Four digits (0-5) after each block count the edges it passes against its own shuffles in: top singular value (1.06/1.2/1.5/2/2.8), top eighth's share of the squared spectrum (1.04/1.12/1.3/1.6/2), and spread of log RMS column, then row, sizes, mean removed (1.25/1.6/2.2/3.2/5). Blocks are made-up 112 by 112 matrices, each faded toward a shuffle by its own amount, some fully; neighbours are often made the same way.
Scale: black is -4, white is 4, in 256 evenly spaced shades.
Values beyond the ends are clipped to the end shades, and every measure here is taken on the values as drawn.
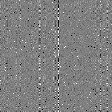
5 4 3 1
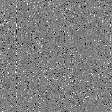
4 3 2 0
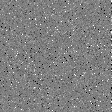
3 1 0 0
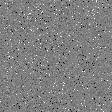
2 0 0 0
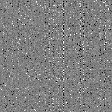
4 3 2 1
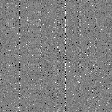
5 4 2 1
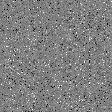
3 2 1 0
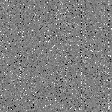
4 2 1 0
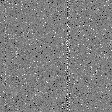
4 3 1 0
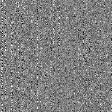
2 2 4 0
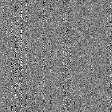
2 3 4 0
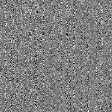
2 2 4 0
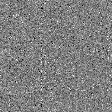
1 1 2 0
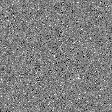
0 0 1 0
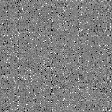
4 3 2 1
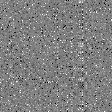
4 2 1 1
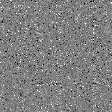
3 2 1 0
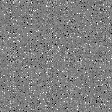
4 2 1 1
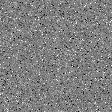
1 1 0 0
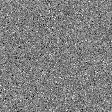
2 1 0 0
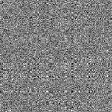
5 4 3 3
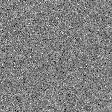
1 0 0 0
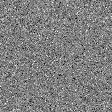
2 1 0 0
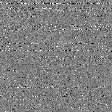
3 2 0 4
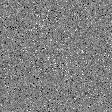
0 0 0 0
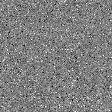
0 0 0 1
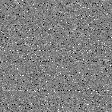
1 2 0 2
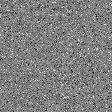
0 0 0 0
